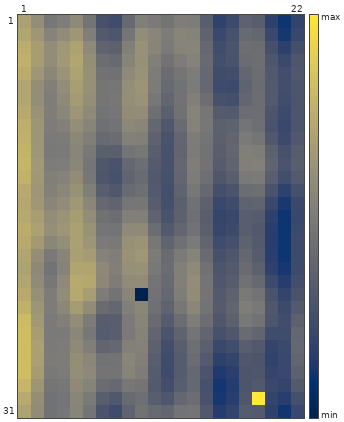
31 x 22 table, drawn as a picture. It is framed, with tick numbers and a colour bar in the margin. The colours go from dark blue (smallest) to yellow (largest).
Lone odd cells: 2, 1 higher and 1 lower than their neighbours. Slope: up to the left. Stripes: upright, repeating 5 times.
